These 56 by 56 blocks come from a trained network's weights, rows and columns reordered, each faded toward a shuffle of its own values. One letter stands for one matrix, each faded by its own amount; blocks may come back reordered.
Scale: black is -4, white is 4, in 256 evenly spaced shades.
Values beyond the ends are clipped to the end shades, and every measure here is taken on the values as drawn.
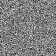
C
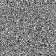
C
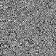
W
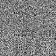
W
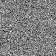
C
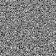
W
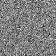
C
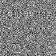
W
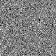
W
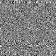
W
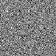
W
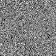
W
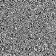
W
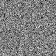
C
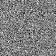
W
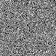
C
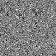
W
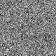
C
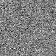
C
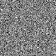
C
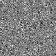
C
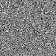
W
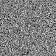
C
